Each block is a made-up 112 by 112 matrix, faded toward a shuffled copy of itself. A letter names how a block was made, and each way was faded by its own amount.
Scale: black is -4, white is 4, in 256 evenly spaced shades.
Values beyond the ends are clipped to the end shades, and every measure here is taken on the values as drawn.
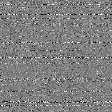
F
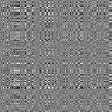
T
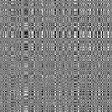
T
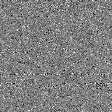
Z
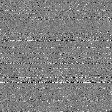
F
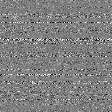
F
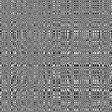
T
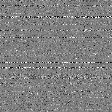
F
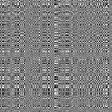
T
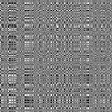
T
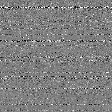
F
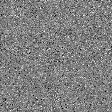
Z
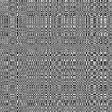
T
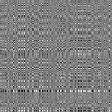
T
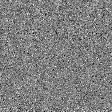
Z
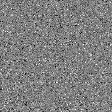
Z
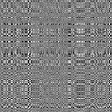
T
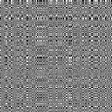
T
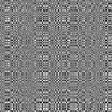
T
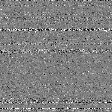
F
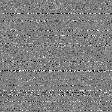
F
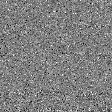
Z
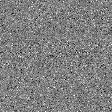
Z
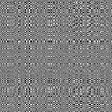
T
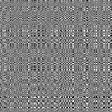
T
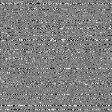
F
